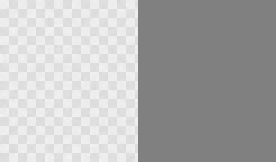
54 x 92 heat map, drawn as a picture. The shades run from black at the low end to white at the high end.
It is made of 1 by 2 panels. Panel 1,1: very high, checkered, faint in contrast. Panel 1,2: middling, flat.
